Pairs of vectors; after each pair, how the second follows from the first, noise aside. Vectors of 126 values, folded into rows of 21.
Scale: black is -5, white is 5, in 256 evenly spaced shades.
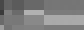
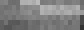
wrapped around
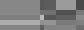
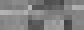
wrapped around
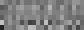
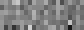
wrapped around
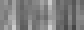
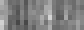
wrapped around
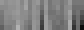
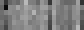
wrapped around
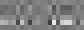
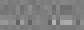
shrunk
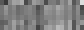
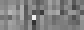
wrapped around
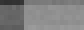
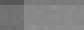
shrunk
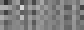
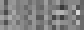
wrapped around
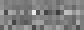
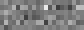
wrapped around
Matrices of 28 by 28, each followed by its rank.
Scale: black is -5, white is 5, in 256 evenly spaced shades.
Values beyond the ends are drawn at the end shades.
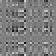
two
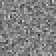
full rank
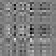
two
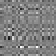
two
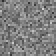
full rank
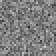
full rank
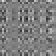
two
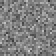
full rank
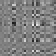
two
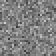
full rank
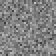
full rank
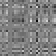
two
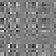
two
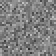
full rank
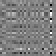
two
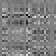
two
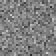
full rank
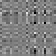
two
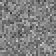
full rank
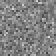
full rank
